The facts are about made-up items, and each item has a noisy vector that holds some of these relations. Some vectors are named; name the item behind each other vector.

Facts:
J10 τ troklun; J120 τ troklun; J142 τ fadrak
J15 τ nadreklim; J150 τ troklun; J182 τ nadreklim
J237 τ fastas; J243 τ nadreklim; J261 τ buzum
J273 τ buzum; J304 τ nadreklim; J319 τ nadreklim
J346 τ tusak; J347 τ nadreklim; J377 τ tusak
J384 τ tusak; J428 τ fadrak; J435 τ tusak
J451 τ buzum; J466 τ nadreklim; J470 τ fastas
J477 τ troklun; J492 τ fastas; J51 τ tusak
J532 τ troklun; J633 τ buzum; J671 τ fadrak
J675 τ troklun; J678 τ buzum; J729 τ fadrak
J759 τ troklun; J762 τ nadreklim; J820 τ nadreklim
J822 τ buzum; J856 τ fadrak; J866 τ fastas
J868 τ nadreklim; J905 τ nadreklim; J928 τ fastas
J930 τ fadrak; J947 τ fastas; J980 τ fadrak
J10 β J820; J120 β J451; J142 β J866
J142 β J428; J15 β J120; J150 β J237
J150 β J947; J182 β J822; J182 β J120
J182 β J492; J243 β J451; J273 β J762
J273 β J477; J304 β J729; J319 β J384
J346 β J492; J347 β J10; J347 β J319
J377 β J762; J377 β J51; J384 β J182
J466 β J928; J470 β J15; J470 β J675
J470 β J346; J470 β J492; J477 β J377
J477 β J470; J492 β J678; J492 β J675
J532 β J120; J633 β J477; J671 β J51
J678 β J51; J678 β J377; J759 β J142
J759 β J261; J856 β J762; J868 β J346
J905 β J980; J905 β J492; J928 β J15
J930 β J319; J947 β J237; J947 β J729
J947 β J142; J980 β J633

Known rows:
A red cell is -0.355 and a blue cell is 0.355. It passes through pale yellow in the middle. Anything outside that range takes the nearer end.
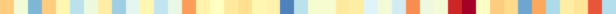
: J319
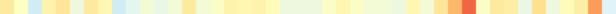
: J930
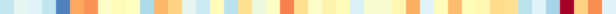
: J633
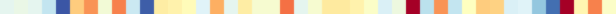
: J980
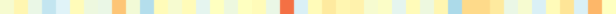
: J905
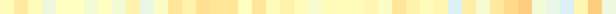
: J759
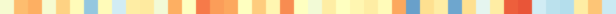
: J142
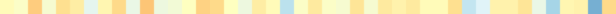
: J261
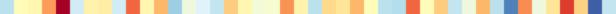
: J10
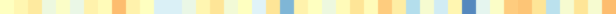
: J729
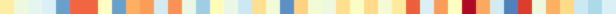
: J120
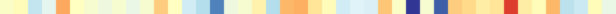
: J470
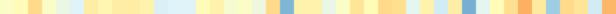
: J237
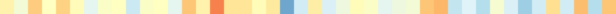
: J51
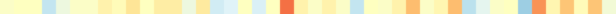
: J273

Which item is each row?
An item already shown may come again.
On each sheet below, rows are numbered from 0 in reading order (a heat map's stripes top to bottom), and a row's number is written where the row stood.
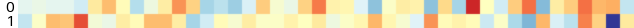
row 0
J477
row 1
J820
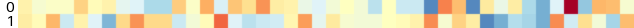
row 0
J678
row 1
J762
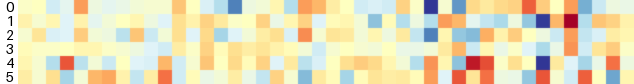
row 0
J470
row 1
J377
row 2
J492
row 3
J671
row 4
J384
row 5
J451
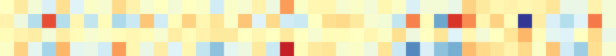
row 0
J868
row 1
J384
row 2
J759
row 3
J346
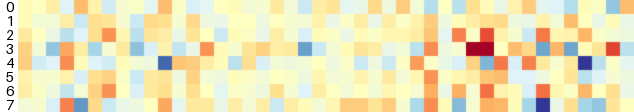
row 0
J675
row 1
J532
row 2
J243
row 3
J319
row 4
J928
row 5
J532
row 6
J243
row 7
J182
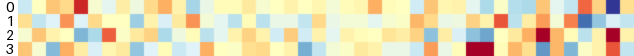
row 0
J820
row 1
J15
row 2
J947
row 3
J319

